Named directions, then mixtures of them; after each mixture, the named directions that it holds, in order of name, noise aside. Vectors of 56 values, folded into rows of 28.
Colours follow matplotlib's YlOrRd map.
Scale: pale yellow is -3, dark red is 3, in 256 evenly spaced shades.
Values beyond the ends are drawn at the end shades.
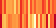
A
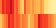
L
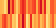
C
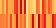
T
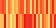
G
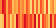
G, L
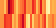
C, L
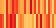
G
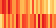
G, L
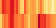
L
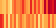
G, L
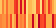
T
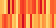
C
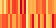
C, T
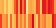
L, T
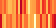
A, T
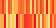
G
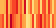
G, T
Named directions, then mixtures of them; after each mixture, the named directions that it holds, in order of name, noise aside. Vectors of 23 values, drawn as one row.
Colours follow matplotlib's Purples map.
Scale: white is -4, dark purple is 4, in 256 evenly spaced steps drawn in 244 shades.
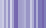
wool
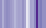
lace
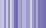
wool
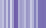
wool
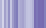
lace, wool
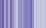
lace, wool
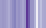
lace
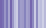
wool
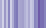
lace, wool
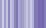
lace, wool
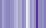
lace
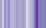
lace, wool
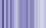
lace, wool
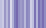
wool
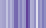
lace, wool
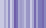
wool
